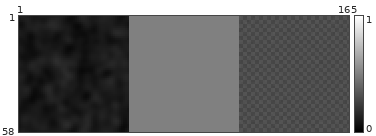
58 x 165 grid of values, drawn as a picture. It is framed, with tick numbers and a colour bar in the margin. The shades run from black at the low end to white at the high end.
It is made of 1 by 3 panels. Panel 1,1: very low, blotchy, faint in contrast. Panel 1,2: middling, flat. Panel 1,3: low, checkered, faint in contrast.
